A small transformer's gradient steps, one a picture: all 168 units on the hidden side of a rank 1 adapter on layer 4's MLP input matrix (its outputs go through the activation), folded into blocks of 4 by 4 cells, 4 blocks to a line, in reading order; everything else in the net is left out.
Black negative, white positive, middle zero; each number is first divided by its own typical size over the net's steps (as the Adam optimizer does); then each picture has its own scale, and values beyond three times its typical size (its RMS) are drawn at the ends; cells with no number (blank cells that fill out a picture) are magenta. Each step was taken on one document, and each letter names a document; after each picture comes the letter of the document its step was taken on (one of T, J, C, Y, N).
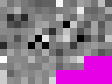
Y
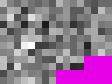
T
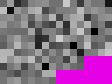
Y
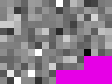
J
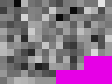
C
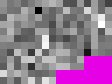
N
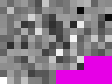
N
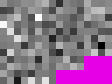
J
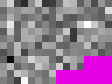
C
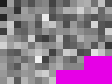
C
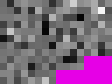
J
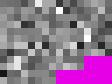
N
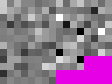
Y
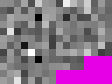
J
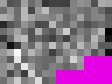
N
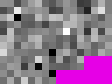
C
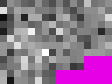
T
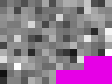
Y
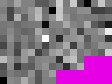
Y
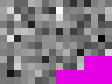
T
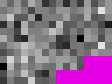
T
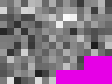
C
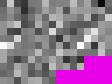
N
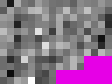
J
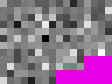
Y
